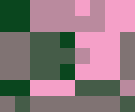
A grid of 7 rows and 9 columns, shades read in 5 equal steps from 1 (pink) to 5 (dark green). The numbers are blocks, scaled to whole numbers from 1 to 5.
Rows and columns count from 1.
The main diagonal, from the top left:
5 5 4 4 5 4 3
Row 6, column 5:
1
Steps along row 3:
same up same up down same same up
